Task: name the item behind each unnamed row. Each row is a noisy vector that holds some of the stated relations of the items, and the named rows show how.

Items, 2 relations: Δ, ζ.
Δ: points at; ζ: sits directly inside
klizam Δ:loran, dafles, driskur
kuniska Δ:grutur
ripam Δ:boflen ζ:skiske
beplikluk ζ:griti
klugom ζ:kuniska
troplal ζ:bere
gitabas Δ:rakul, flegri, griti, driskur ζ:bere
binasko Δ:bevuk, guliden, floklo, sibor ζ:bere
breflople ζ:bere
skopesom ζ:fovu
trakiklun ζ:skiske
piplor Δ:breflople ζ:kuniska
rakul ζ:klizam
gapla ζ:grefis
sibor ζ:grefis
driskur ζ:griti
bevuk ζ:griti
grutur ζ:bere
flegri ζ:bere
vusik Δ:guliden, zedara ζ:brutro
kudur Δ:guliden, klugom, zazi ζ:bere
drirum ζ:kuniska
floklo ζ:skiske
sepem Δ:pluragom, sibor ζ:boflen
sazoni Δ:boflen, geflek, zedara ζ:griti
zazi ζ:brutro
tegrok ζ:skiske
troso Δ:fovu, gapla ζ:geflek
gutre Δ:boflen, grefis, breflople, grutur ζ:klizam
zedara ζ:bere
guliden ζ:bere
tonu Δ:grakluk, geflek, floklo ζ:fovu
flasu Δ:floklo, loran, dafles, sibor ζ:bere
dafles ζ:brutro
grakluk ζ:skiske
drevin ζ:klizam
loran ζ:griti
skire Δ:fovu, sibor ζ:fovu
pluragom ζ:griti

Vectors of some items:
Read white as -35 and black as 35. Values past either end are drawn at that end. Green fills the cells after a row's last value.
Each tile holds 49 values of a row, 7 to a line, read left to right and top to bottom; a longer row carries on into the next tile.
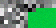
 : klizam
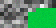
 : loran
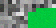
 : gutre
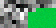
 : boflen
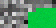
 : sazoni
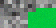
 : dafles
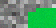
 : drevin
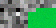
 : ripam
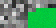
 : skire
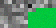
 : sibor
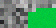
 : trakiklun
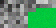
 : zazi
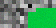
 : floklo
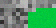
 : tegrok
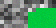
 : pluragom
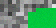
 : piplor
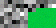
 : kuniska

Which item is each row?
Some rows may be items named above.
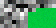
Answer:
grefis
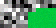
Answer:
fovu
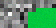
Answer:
flasu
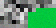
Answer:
geflek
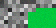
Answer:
guliden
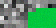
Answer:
skire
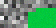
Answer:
skopesom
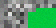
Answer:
troplal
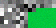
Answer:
klizam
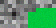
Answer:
rakul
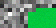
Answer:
kudur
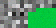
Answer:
flegri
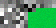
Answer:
klizam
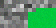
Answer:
gapla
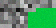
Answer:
grakluk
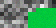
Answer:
loran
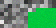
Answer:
bevuk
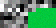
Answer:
griti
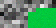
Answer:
driskur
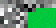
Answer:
klizam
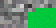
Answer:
gapla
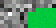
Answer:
binasko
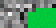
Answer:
flasu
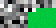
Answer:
skiske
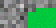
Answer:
sepem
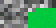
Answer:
pluragom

